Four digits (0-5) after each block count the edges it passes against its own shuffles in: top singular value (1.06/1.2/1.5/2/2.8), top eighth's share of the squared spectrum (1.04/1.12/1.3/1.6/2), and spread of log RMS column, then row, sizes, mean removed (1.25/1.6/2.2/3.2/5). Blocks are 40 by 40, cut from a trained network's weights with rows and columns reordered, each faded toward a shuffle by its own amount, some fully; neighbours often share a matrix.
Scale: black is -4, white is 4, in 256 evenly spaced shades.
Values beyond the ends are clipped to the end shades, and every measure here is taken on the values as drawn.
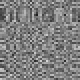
4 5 3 1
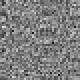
3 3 1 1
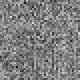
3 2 0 0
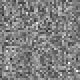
3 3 0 0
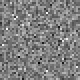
0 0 0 0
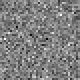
1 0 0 0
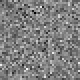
0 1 0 0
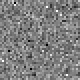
0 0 0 0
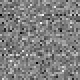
3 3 0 1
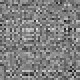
4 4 0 3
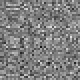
4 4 0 2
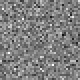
2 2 0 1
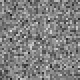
0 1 0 0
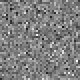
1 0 0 0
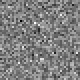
0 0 0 0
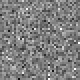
2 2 1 0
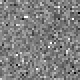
1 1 0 0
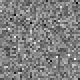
0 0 0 0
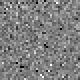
2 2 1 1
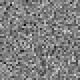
1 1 0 0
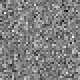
0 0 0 0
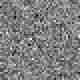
2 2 0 0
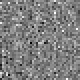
3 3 1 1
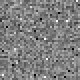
0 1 0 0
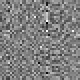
4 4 2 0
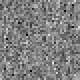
2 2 0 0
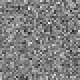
2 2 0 1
